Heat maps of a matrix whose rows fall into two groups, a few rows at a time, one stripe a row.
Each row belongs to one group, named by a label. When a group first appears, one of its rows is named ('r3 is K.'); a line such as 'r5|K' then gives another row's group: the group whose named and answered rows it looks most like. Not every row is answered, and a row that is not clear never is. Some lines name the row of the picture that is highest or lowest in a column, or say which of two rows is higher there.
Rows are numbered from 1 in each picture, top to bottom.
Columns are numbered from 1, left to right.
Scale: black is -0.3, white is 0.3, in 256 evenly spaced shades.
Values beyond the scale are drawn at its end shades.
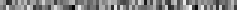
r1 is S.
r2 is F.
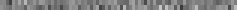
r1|S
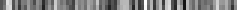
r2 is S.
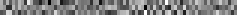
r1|F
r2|S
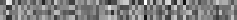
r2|S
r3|F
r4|S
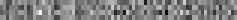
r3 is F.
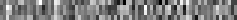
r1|F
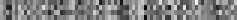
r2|S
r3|F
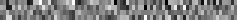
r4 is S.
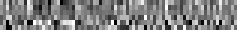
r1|F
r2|F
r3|F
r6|S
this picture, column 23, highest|5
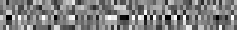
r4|S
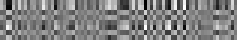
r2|S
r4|S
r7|S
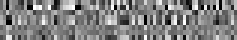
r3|F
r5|S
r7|F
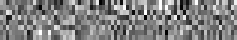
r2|F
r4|S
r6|F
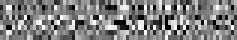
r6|S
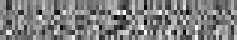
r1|S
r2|S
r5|S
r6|F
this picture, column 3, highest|7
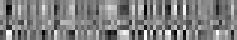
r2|S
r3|S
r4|S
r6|S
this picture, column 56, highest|7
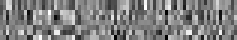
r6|F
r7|F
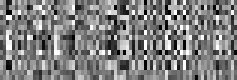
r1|S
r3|S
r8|F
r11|F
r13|S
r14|S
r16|F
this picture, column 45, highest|3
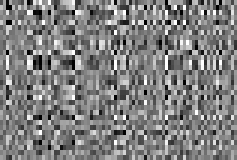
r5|S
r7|F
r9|F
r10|F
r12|F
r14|F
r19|S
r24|F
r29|F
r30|F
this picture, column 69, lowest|3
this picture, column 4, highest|17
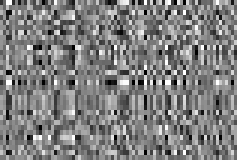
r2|F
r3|S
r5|F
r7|F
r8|S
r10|F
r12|F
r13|F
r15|S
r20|S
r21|S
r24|S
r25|F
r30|F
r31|S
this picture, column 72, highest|10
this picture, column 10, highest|10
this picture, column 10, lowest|28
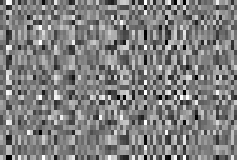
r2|S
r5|F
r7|S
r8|S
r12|S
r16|F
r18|S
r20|F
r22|S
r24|F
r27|F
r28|S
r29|S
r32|S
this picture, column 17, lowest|27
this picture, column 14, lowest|27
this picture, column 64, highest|16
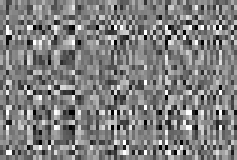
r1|S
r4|F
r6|F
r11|F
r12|F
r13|F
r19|F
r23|F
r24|F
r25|S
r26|F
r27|F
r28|F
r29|F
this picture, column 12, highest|9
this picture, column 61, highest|30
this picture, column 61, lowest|29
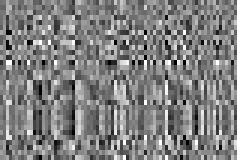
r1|F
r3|F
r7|S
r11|F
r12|S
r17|F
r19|F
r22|F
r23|F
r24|F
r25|F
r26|F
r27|F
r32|F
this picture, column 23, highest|9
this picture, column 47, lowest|13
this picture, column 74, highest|27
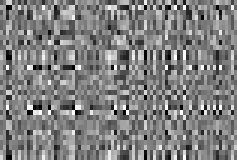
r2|S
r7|F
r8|F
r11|S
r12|S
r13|S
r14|F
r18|S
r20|S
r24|S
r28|S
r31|S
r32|S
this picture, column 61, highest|23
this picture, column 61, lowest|22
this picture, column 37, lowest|6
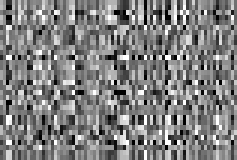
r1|S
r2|S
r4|S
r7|F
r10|S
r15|S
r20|F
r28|F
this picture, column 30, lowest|4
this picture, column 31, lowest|27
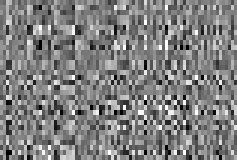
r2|F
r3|F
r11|F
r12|F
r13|S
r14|S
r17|F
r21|S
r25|S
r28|F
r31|S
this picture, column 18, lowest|23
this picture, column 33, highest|23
